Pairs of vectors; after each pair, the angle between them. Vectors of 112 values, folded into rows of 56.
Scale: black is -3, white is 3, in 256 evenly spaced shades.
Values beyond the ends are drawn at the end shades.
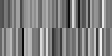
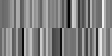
nearly parallel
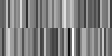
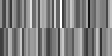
orthogonal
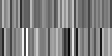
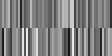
nearly parallel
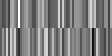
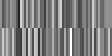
orthogonal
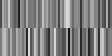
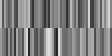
partly opposed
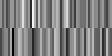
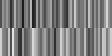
nearly opposite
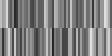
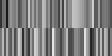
partly opposed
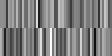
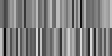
partly aligned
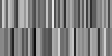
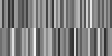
nearly opposite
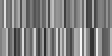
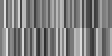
nearly parallel
